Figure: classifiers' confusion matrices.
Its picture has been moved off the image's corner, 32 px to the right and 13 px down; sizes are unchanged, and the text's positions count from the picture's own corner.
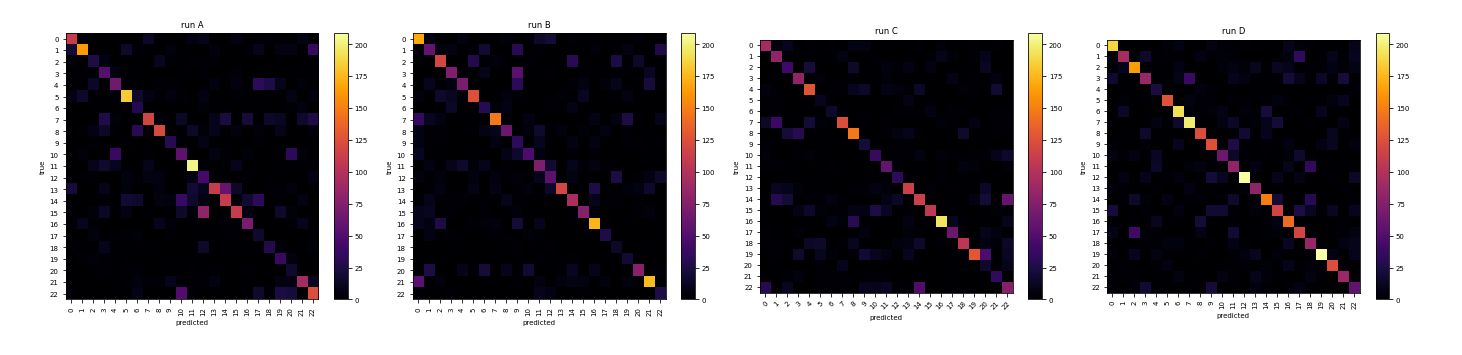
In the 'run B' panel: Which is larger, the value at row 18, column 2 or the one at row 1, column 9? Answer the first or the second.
the second
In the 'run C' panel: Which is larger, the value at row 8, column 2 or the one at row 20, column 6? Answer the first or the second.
the first
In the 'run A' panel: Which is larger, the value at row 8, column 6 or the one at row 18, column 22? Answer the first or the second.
the first
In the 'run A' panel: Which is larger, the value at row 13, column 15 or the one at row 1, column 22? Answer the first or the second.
the second
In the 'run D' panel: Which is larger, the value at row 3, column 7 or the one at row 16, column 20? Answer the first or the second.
the first
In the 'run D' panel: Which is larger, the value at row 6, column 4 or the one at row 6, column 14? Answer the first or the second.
the second
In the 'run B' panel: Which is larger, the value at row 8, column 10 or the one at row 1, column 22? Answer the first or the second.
the second
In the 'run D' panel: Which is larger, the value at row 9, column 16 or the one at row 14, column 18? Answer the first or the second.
the second
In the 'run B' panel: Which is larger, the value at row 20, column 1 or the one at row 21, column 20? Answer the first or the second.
the first
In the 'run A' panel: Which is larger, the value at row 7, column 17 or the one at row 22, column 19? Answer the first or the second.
the second
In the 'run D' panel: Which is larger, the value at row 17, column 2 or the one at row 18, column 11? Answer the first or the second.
the first
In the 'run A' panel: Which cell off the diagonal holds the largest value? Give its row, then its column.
15, 12
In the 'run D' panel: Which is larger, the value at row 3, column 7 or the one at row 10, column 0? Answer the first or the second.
the first
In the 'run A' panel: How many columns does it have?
23
